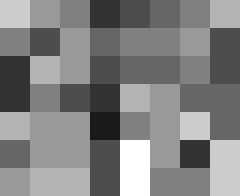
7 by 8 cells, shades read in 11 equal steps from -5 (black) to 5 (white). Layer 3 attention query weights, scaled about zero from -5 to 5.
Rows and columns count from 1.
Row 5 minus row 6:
3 0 0 -2 -5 0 6 -4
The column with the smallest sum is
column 4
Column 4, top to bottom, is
-3 -1 -2 -3 -4 -2 -2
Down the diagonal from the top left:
3 -2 1 -3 0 1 0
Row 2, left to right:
0 -2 1 -1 0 0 1 -2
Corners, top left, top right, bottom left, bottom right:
3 2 1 3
